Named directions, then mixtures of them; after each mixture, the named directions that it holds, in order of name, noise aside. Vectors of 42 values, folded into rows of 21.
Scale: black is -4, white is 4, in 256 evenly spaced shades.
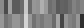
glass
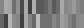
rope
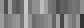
glass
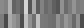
glass, rope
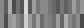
glass, rope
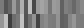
rope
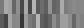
rope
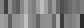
glass, rope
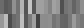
rope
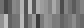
rope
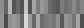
glass, rope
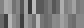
rope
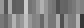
glass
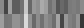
glass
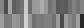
glass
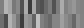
rope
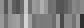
glass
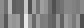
glass, rope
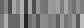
glass, rope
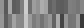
glass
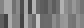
rope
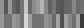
glass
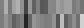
glass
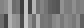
glass, rope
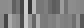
glass, rope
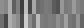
glass, rope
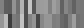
rope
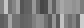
glass, rope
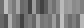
glass, rope
